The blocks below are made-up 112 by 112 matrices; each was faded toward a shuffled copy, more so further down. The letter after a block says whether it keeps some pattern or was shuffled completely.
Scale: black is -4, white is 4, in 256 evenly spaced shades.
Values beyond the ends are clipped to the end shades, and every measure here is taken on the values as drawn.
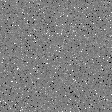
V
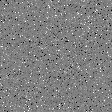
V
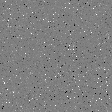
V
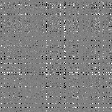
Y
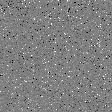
V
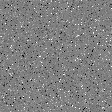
V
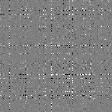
Y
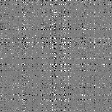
Y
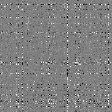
Y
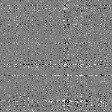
Y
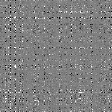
Y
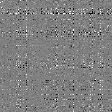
Y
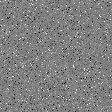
V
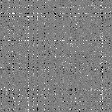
Y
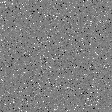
V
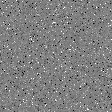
V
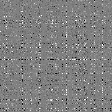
Y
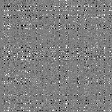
Y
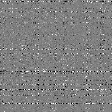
Y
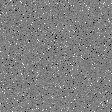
V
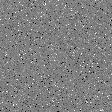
V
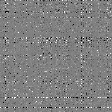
Y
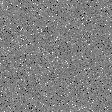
V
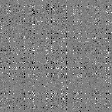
Y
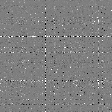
Y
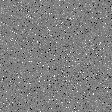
V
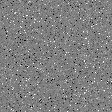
V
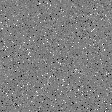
V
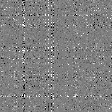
Y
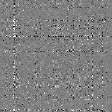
Y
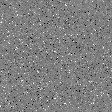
V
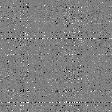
Y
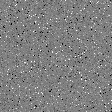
V
